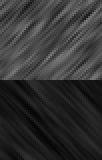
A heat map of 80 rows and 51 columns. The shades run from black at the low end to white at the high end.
The table splits into 2 rows of 1 panel. Panel 1,1: low, slanting up to the right. Panel 2,1: very low, slanting down to the right, faint in contrast.
